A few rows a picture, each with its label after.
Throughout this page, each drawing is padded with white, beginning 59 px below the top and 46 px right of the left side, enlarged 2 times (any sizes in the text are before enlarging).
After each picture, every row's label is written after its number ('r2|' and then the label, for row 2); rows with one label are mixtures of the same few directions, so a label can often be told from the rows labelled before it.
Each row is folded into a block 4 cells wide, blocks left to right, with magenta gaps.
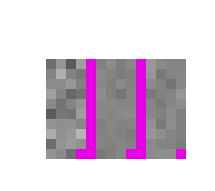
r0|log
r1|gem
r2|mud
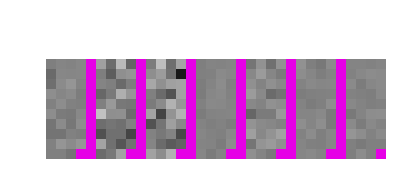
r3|mud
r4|log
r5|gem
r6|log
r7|log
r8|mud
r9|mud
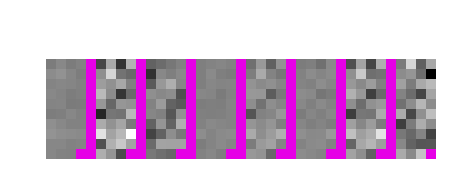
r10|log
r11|log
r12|mud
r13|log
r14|log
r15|log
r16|log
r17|gem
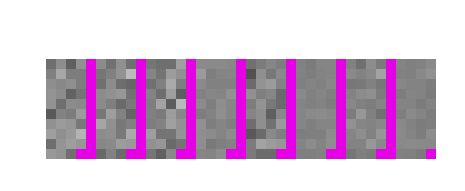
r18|log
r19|gem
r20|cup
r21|mud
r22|mud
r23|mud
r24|gem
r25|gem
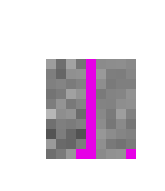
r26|log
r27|mud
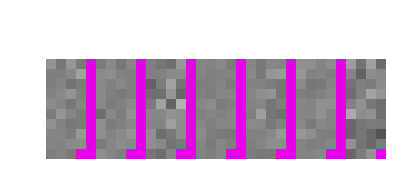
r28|gem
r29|log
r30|cup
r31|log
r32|gem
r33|mud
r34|log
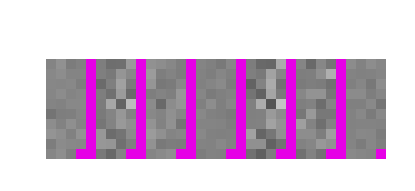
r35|log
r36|cup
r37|mud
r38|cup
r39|cup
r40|gem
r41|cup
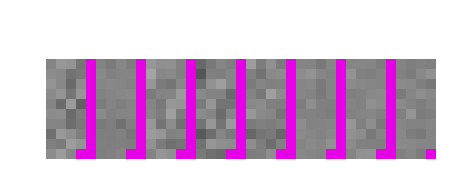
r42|cup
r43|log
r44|mud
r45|mud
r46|log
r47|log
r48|mud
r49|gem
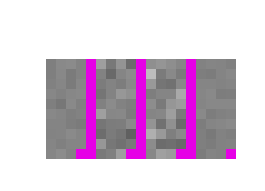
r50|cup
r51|log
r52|mud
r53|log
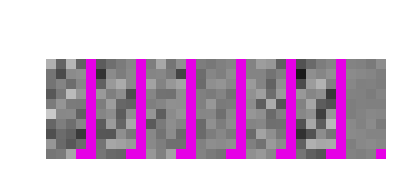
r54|log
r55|mud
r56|gem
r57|mud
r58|cup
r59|mud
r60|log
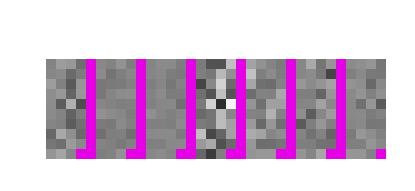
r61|cup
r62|log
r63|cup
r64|cup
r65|mud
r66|gem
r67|cup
